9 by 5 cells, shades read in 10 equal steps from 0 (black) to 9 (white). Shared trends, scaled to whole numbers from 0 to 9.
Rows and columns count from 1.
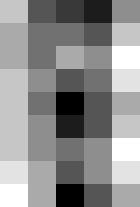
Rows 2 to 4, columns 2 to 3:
4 4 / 4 6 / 5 3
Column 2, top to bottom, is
3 4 4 5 4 5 5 6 6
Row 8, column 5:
8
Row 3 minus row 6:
-1 -1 5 2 2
